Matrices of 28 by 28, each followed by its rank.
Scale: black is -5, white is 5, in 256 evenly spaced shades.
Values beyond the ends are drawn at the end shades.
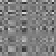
two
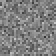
full rank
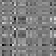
two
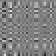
two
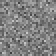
full rank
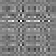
two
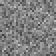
full rank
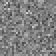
full rank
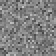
full rank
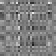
two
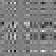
two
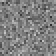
full rank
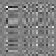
two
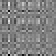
two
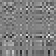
two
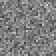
full rank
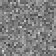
full rank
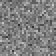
full rank
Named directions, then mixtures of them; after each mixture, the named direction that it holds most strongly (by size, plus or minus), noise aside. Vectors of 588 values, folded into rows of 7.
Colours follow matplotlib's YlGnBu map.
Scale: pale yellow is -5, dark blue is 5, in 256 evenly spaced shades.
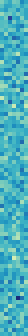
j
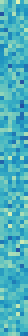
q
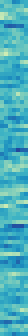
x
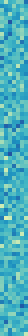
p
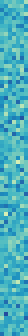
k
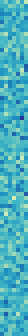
k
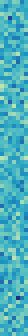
j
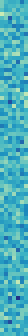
j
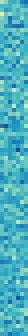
j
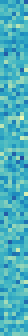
k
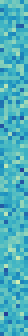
k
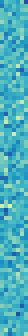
p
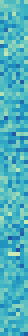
q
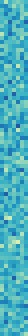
p
